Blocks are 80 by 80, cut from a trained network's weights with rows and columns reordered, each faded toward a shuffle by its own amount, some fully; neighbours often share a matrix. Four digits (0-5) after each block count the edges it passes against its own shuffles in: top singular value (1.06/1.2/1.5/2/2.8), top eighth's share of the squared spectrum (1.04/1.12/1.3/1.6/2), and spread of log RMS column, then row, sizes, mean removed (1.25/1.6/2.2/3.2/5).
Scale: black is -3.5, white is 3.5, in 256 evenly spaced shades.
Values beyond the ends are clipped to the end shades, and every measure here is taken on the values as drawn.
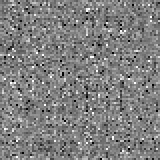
1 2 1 0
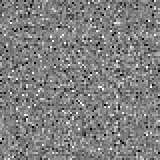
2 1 1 0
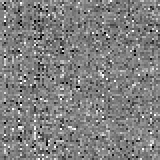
2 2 3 0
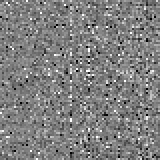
2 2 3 0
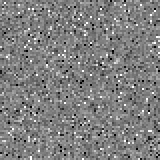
0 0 0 0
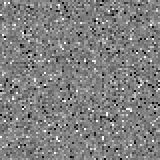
0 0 0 0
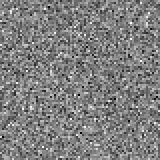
0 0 0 0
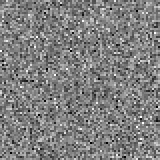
0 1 0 0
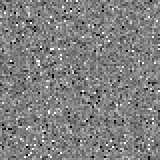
0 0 0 0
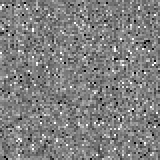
1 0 0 0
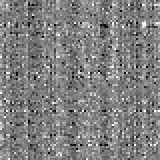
4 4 1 3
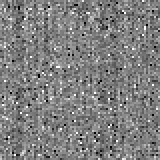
3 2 0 1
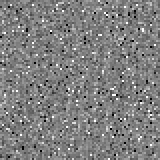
0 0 0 0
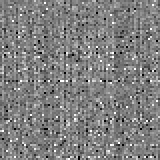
3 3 0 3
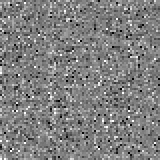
1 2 2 0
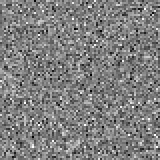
2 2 1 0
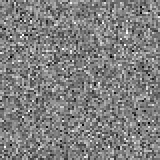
2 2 0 0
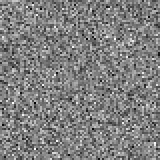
1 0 0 0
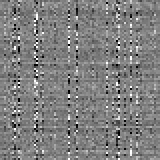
3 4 4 0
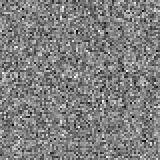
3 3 1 0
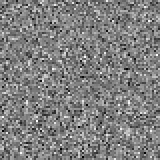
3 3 1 1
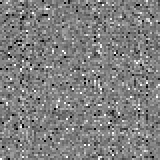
2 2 2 0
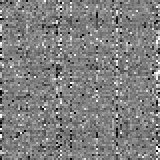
3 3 3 0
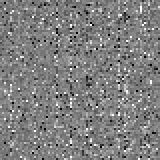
2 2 2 0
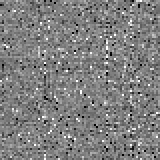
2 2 2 0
